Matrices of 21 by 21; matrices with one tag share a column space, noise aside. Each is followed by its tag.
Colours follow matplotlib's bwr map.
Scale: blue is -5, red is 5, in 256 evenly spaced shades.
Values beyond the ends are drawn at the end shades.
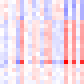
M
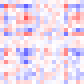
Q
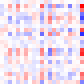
Q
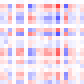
Q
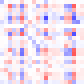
Q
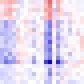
M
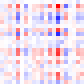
Q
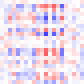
Q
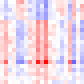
M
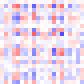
Q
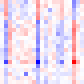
M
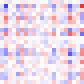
Q
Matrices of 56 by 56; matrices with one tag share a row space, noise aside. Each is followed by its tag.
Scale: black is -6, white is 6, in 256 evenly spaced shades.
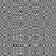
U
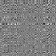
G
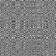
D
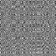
D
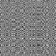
D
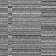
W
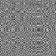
D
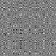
U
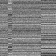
W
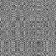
D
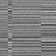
W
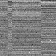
W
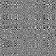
G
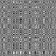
U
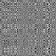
G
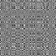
D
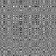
U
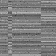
W
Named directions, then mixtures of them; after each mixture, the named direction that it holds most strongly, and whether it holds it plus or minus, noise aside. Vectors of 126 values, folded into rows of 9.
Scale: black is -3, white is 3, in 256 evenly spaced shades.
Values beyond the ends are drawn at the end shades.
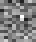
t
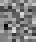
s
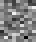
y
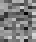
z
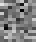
s, plus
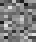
s, minus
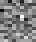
t, plus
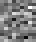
z, minus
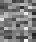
z, minus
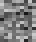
z, plus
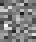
s, minus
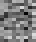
z, plus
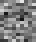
z, plus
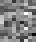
z, minus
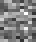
z, minus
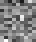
t, plus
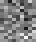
t, plus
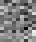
z, plus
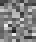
s, minus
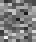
y, plus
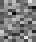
y, minus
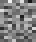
t, minus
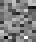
y, minus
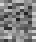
z, plus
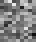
z, minus
